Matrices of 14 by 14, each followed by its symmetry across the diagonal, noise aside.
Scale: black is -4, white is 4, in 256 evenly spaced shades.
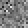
symmetric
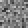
neither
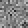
symmetric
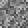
symmetric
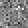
neither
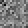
symmetric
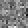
antisymmetric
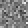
neither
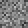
symmetric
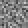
antisymmetric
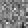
neither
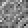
symmetric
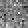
antisymmetric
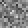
symmetric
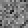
symmetric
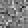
antisymmetric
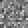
neither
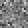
antisymmetric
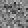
neither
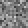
antisymmetric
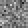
antisymmetric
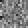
neither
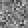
antisymmetric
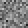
neither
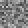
neither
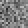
neither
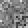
symmetric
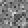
symmetric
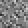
antisymmetric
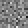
antisymmetric
